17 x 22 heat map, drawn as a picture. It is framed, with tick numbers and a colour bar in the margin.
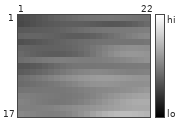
The ninth with the highest average is the bottom right. Streaks run across, left to right. The bottom left is the smoothest part. The top left is the ninth with the lowest average. Values rise toward the bottom right.
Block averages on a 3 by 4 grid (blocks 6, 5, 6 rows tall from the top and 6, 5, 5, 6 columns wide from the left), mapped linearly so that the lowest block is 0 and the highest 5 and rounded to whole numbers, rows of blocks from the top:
0112 | 1233 | 2345
